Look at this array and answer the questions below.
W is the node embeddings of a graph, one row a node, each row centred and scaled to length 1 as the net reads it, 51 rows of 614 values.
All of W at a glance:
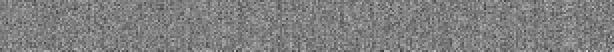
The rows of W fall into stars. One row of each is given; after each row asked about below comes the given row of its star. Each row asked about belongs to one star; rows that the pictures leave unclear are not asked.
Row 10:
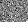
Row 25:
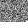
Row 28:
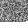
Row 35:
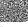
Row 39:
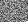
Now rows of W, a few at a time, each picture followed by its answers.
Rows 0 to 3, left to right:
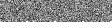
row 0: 25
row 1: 10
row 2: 35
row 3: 28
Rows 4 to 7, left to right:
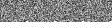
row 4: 28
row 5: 28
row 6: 25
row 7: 10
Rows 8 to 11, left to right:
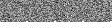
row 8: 28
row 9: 28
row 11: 35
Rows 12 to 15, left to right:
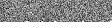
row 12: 39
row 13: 25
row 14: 10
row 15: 28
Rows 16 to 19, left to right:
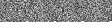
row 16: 35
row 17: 39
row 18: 39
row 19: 39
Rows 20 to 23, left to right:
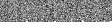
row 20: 10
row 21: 35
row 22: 25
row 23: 39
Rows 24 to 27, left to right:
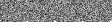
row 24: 35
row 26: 10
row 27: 25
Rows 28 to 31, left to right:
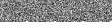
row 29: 35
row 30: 39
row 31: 25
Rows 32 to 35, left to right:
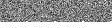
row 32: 35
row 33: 39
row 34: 10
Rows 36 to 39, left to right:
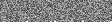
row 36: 28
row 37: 28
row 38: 25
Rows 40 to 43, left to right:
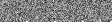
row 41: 35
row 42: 25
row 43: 25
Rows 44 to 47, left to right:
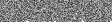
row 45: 25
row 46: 25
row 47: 10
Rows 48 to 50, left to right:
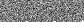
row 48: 39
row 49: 39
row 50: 28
